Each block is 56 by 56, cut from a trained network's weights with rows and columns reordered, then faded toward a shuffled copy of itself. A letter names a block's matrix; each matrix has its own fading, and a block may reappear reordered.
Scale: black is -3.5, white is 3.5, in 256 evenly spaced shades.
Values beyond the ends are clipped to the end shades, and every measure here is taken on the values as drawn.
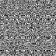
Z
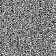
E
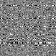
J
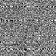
Z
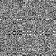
Z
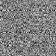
Z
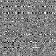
J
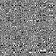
J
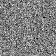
E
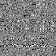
J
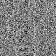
E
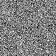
E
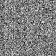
E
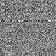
Z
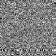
Z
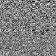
Z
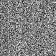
E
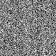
E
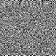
Z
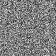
E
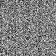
E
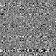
J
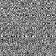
Z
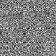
Z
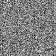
E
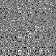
J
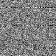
Z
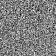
E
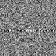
Z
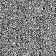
E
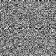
Z
